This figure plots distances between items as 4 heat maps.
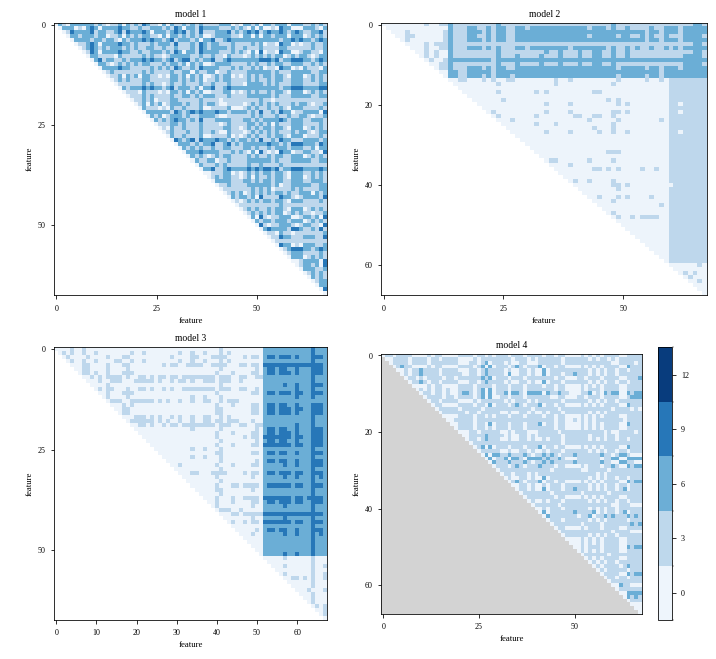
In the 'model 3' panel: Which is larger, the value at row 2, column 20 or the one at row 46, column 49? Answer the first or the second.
the second
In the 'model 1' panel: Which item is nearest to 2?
24
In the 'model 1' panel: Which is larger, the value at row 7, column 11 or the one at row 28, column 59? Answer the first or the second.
the second
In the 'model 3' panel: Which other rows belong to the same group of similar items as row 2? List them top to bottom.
0, 1, 3, 4, 5, 6, 7, 8, 9, 10, 11, 12, 13, 14, 15, 16, 17, 18, 19, 20, 21, 22, 23, 24, 25, 26, 27, 28, 29, 30, 31, 32, 33, 34, 35, 36, 37, 38, 39, 40, 41, 42, 43, 44, 45, 46, 47, 48, 49, 50, 51
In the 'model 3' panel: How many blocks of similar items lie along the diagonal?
2
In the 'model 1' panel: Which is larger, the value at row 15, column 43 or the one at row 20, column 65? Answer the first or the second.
the first
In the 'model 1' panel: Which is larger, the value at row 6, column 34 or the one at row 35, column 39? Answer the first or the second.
the first
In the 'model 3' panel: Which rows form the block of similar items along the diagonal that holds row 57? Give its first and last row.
52 to 67
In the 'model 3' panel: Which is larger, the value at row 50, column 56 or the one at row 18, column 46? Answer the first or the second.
the first
